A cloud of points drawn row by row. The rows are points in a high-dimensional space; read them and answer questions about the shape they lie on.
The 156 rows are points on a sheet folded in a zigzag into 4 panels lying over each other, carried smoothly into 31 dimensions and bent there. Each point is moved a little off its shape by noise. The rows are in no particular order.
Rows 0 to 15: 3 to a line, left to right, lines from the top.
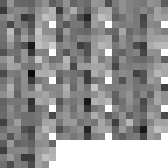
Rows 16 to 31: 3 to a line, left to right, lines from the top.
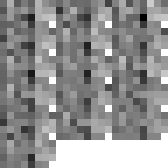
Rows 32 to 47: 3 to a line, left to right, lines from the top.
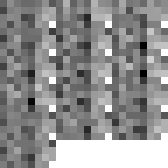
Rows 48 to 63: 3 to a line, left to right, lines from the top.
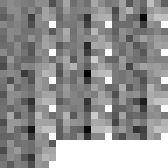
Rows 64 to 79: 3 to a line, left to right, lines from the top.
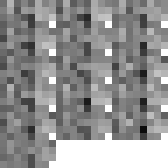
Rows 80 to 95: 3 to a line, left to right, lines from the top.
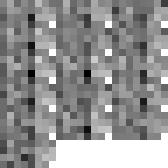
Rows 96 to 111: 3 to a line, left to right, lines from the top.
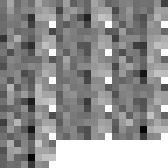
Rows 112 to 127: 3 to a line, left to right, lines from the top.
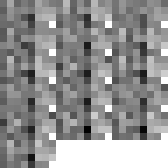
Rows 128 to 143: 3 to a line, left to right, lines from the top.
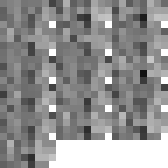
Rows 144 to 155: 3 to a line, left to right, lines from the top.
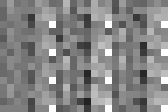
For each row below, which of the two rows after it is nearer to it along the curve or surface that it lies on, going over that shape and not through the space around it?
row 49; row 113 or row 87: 113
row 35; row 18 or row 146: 146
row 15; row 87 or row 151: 87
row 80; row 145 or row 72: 145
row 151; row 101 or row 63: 63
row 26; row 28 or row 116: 116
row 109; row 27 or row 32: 27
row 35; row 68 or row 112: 112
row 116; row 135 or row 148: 135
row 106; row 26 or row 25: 26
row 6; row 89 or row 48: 48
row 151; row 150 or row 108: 150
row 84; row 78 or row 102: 102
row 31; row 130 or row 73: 73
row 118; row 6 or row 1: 1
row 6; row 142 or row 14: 142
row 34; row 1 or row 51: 51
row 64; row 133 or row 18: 133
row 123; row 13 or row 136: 13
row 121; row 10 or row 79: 10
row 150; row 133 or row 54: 133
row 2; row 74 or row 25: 25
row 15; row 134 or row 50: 50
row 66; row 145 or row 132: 132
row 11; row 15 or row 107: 107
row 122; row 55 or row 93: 55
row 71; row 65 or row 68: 68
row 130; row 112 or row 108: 108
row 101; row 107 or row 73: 73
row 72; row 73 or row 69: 73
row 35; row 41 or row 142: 41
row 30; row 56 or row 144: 56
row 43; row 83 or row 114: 83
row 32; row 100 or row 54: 54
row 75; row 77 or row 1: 77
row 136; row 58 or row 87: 58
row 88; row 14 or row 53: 53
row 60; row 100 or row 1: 1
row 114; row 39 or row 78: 78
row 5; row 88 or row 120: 120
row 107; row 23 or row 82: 82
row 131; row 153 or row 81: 153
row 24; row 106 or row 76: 106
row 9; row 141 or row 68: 68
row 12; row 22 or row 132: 22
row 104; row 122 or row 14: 14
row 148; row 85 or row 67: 67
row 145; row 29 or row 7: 29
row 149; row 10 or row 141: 10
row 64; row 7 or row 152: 152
